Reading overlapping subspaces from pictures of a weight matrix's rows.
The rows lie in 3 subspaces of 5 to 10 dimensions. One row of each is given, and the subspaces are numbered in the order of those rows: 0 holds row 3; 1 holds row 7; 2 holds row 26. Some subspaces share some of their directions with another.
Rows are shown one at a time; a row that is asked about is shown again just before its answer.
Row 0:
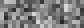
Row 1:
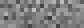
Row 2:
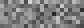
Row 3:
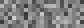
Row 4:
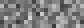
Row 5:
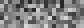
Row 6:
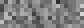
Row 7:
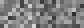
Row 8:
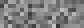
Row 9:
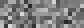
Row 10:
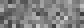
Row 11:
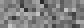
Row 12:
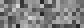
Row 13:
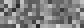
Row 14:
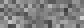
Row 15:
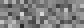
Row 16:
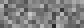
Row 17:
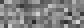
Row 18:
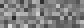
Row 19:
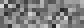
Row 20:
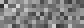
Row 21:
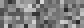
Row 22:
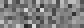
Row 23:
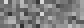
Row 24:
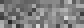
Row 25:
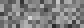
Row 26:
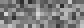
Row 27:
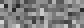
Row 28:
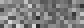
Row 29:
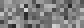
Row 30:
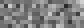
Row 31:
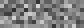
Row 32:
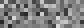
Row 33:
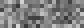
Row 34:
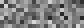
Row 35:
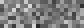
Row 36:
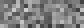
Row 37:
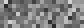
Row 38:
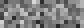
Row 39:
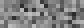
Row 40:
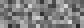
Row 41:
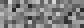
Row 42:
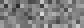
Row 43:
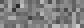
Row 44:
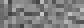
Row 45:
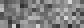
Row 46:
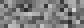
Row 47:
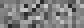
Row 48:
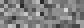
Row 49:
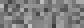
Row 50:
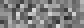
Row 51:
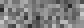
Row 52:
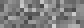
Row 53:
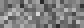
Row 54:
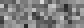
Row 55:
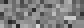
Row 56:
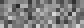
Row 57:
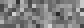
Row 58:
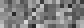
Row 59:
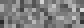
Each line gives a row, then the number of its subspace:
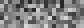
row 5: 2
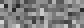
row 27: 2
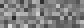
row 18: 2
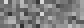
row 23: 2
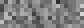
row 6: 0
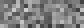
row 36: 0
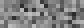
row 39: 1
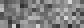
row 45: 2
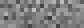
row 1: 2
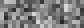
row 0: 0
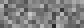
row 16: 2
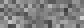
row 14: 0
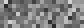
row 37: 2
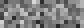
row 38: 0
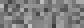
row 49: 0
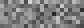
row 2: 2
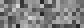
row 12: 2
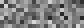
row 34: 0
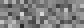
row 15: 2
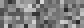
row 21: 0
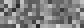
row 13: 0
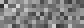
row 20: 2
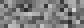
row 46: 0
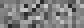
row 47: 0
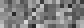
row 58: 0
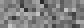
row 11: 2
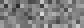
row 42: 2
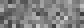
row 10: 1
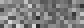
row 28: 1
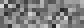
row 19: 1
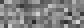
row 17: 0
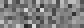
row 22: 2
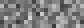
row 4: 0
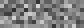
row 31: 0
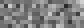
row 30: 0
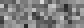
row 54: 0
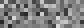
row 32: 0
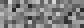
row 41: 2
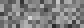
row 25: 1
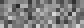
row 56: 2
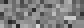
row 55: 2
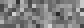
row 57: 0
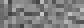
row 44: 2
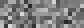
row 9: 1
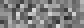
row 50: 2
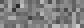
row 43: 2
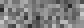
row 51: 0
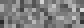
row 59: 0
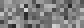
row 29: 0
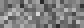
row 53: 1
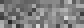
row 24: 2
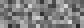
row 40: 0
